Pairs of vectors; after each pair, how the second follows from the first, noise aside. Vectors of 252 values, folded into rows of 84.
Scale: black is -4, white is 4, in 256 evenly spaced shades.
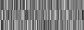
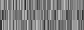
sign-scrambled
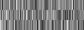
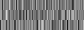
sign-scrambled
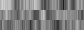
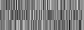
shuffled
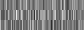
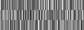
shuffled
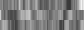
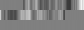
partly zeroed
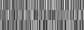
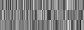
shuffled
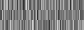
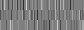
partly zeroed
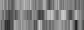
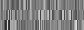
sign-scrambled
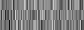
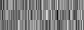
shuffled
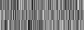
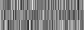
sign-scrambled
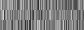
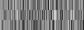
shuffled
